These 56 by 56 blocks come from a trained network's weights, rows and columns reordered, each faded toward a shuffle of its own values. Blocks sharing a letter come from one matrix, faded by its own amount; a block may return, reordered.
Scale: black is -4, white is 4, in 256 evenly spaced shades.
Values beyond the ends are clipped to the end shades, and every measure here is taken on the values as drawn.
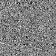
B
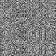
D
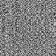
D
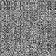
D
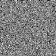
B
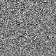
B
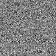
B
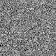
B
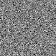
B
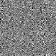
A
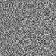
D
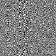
A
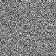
D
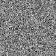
B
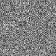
D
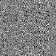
A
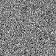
B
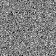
B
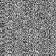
D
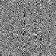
A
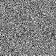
B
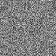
D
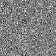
A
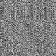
D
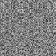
D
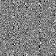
A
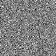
B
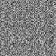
D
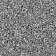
B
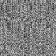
D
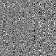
A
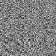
D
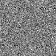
B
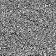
B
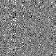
A
